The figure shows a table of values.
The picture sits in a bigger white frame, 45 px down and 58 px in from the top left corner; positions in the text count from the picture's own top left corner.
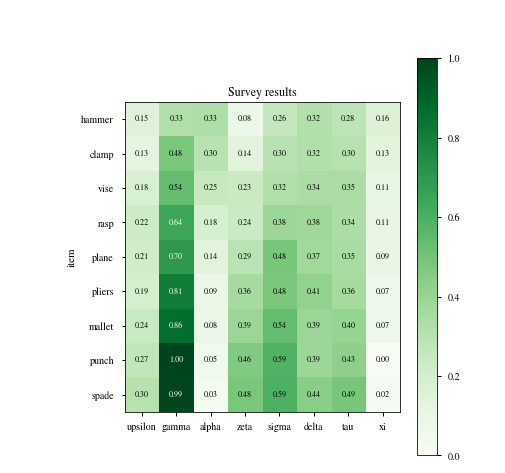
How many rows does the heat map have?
9
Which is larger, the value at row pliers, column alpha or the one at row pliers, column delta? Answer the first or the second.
the second
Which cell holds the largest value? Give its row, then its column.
punch, gamma
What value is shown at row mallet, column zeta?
0.39
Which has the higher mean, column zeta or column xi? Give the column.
zeta
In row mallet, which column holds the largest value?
gamma
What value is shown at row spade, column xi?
0.02
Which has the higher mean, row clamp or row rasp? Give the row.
rasp
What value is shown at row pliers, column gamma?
0.81
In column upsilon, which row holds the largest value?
spade
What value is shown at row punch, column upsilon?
0.27
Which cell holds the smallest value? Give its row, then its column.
punch, xi
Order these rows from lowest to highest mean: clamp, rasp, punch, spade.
clamp, rasp, punch, spade
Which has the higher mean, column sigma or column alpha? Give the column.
sigma
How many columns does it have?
8
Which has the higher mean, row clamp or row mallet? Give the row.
mallet
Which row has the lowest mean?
hammer
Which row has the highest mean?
spade
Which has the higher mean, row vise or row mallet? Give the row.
mallet
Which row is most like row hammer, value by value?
clamp
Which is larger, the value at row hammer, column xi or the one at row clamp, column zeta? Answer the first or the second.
the first
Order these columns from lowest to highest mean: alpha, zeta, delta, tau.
alpha, zeta, tau, delta
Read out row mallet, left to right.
0.24 0.86 0.08 0.39 0.54 0.39 0.40 0.07
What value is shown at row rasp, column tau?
0.34
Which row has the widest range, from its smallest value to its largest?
punch
